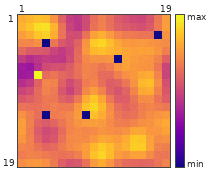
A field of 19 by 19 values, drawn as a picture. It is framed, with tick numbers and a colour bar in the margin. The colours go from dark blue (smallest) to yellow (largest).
The halves do not mirror each other. The middle left is the ninth with the lowest average. No single row or column stands out from its neighbours. Six lone cells stand out: one far higher and five far lower than their neighbours. On average the colour sits 70% of the way up the scale. The values are skewed, with a long tail toward low values.
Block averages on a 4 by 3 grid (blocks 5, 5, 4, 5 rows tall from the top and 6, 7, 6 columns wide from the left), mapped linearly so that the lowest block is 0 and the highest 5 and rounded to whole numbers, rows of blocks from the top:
4 3 3 | 0 2 4 | 2 4 4 | 3 5 5
